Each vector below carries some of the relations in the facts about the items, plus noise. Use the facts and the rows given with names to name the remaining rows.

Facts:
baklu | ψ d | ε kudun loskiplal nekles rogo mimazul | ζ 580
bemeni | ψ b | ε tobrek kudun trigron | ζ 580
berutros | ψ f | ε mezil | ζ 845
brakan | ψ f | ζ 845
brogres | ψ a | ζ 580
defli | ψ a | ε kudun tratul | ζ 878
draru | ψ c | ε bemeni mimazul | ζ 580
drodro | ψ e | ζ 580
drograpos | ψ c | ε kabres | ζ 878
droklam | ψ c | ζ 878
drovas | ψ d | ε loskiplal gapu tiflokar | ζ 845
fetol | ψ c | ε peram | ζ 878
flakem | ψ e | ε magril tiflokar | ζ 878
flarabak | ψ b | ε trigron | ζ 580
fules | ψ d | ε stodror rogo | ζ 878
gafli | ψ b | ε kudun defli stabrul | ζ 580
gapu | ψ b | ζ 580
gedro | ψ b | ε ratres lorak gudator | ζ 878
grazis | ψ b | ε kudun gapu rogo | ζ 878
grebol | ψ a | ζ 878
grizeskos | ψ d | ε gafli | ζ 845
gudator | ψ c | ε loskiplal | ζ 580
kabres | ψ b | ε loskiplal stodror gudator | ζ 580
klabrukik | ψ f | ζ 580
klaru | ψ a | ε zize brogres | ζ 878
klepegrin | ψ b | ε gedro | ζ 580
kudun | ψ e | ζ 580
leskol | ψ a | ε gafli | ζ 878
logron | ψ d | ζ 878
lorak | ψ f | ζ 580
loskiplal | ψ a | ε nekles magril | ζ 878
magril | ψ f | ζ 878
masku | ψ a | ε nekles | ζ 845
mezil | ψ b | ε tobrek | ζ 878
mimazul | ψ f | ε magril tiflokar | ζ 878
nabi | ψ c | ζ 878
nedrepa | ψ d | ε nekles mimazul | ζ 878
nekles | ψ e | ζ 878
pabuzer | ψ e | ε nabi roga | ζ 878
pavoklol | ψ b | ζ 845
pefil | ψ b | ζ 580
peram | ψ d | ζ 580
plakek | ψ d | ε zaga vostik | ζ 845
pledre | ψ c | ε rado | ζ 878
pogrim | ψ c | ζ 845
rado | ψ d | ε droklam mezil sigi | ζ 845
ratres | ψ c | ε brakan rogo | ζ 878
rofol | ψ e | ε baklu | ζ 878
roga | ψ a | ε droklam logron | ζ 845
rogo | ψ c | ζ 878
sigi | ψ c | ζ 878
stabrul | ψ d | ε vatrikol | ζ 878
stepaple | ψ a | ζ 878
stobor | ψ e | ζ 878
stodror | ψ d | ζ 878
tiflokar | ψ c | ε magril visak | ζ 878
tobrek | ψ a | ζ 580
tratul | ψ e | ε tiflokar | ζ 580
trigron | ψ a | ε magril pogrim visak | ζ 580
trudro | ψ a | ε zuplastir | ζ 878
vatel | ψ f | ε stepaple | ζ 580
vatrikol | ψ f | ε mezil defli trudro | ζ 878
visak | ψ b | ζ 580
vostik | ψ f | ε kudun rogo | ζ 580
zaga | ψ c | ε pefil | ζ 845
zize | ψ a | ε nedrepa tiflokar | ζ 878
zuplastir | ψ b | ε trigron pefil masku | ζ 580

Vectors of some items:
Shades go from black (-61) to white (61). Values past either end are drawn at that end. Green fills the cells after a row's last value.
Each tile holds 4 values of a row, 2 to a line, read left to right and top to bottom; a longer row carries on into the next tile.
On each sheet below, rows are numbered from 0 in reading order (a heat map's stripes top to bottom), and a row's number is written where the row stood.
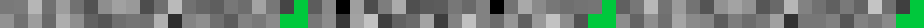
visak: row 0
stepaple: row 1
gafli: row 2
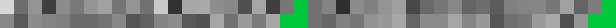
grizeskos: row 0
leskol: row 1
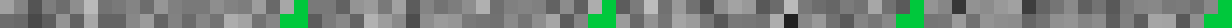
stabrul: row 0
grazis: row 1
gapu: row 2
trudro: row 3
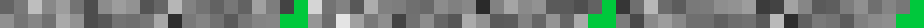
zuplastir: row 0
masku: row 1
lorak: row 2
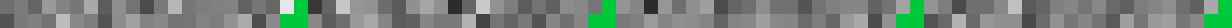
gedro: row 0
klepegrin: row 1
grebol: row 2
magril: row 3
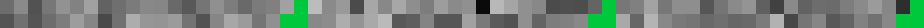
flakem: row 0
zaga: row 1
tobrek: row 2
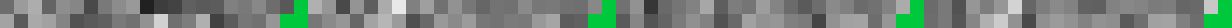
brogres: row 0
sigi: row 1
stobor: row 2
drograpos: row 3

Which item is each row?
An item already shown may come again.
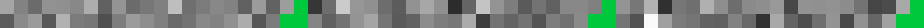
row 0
mezil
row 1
klepegrin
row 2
brakan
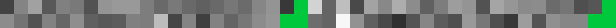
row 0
drodro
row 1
berutros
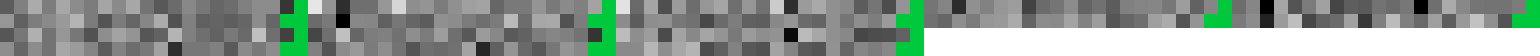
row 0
draru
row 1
logron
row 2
drovas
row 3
leskol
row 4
stepaple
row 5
gafli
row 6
vostik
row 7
zaga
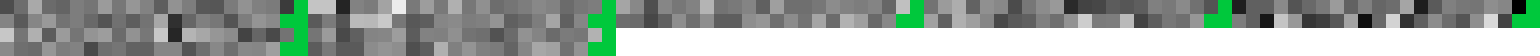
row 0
klabrukik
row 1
nabi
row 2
nedrepa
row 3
brogres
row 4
vatel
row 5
plakek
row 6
nekles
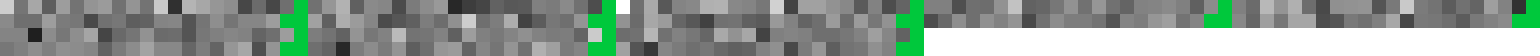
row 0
plakek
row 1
brogres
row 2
rado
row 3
vatrikol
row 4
flarabak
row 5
grebol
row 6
fules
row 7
baklu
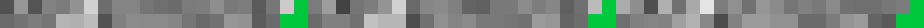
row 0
ratres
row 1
rogo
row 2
pledre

